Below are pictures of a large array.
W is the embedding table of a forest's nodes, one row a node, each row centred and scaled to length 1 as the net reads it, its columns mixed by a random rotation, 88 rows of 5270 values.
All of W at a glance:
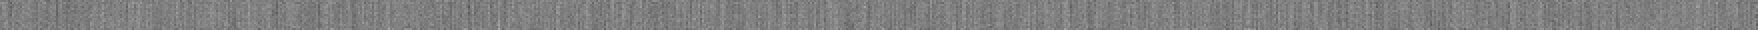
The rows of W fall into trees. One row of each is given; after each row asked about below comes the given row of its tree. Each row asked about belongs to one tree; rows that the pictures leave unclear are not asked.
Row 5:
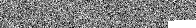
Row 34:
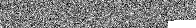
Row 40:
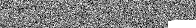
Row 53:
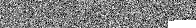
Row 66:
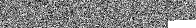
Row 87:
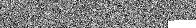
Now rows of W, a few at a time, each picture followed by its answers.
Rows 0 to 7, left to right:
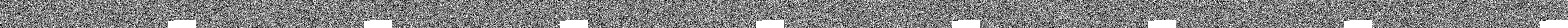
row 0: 40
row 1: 40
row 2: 87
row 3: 87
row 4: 53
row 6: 40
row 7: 34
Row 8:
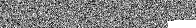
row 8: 34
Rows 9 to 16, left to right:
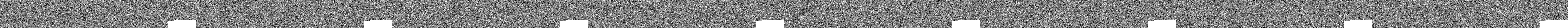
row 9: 34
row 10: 53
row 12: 40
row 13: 40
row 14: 66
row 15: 87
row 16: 5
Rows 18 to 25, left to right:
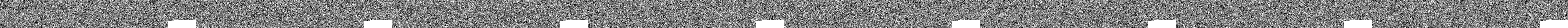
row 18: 40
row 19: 34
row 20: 40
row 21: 5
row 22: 34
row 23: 40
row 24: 5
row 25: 40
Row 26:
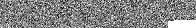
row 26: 34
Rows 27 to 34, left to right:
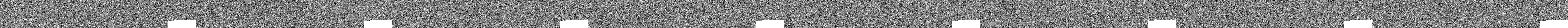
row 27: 53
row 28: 66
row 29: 87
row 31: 66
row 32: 5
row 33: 66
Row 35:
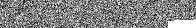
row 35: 40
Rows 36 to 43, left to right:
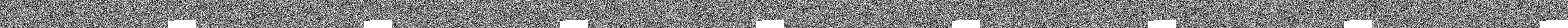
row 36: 66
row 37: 34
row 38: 40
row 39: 5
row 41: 87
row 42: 40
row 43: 34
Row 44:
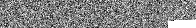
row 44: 66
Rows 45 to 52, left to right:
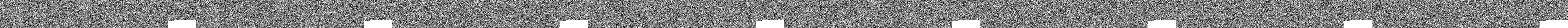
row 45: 53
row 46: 53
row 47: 34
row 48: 5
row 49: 66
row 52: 34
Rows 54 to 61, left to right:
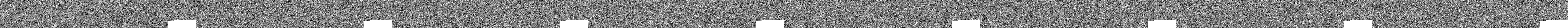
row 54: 40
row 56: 87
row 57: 40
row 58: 5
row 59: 66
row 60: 34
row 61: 34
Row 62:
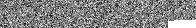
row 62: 66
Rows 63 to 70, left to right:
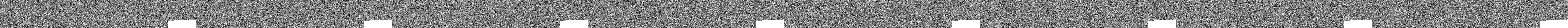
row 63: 87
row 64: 87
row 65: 40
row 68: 5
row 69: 53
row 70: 66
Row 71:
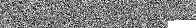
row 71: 34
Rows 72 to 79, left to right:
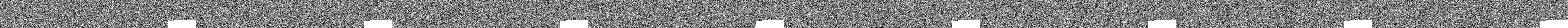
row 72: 53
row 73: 66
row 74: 34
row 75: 34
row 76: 66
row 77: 66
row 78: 66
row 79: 66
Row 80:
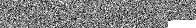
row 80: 40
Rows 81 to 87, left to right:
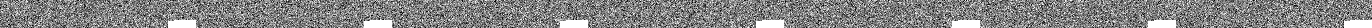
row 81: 87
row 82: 34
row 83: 5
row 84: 66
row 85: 34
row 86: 34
